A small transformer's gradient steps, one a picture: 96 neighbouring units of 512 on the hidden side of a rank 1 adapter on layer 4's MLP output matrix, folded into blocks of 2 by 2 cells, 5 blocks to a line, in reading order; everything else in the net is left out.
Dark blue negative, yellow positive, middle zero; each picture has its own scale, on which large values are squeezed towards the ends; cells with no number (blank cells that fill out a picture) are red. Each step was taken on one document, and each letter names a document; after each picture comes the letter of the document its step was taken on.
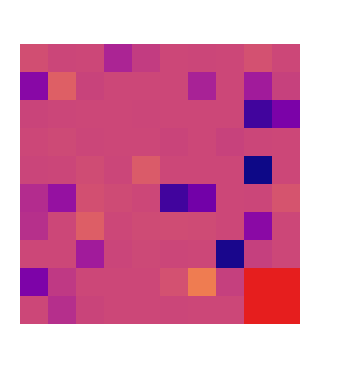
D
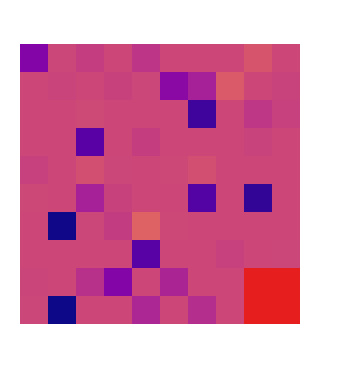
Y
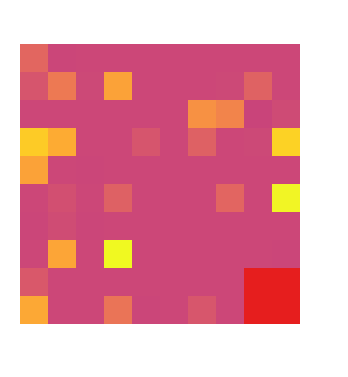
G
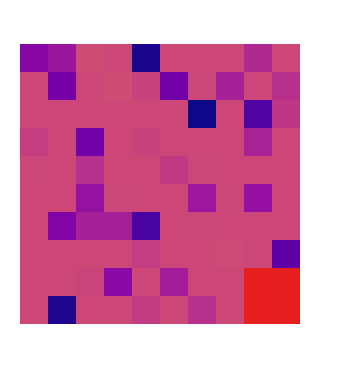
Y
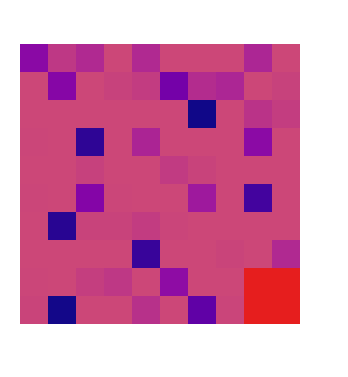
Y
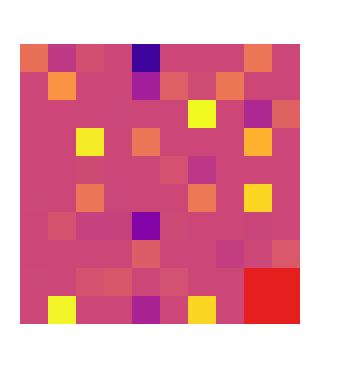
Y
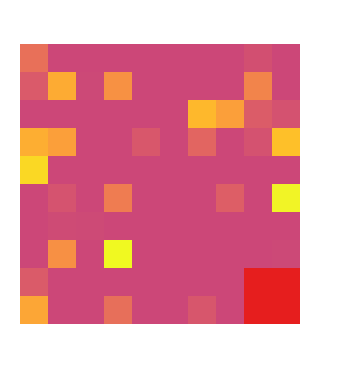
G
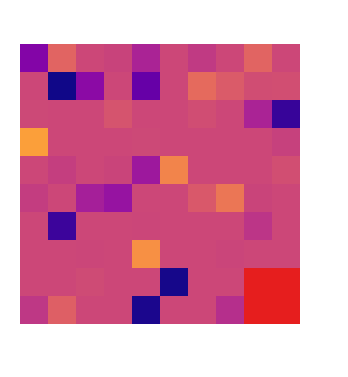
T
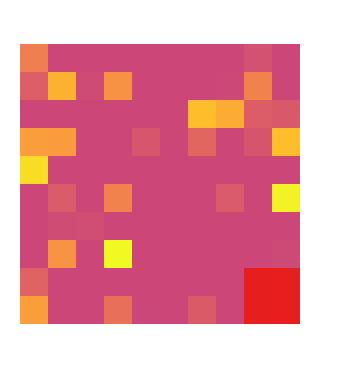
G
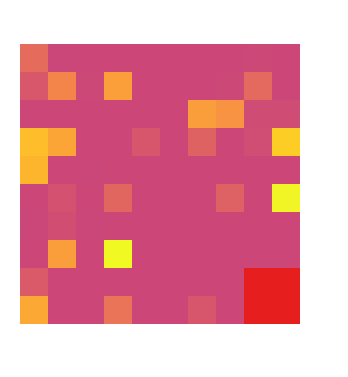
G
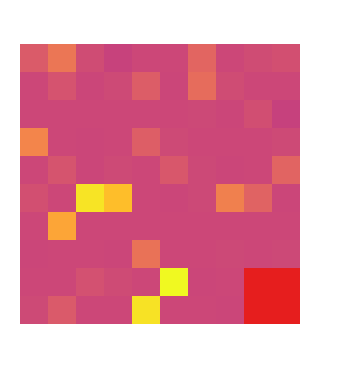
T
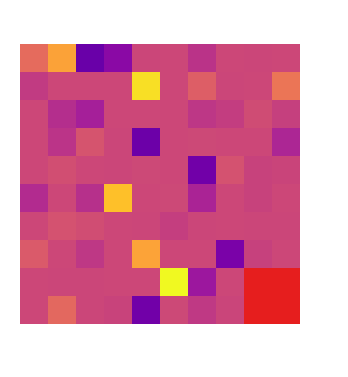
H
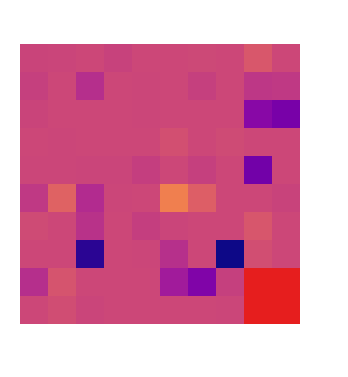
D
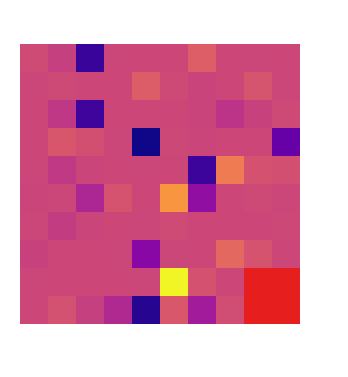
H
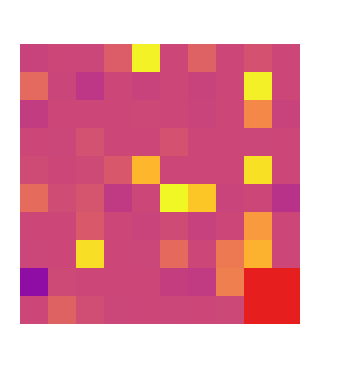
D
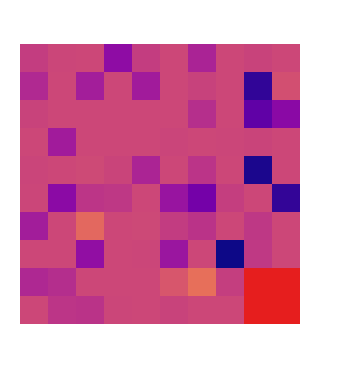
D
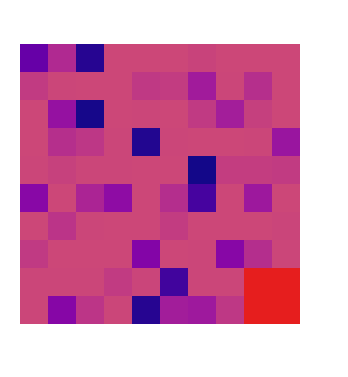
H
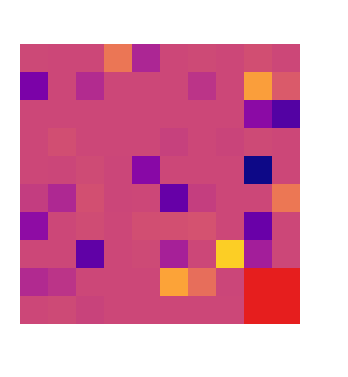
D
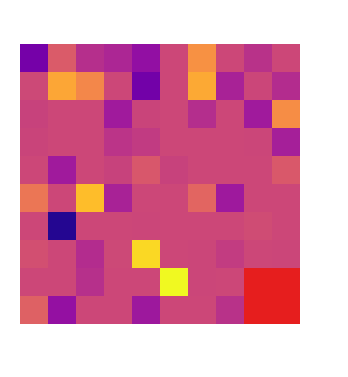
T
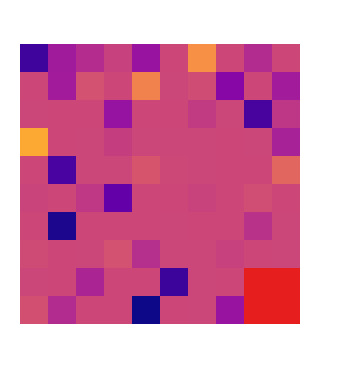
T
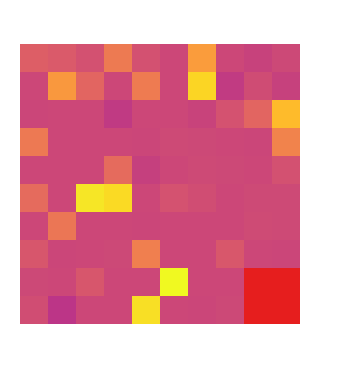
T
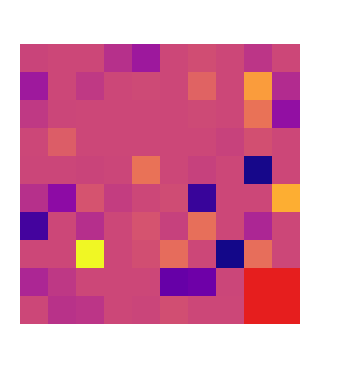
D
